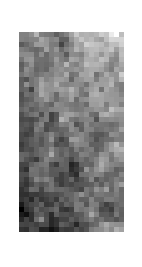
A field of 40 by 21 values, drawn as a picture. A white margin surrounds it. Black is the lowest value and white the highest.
The values follow a bell shape. The bottom left is the ninth with the lowest average. Values rise toward the top right. The ninth with the highest average is the top right.
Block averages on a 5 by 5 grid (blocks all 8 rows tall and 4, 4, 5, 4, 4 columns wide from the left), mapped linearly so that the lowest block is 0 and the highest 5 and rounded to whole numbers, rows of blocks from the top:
33355 / 23344 / 12323 / 12133 / 00122
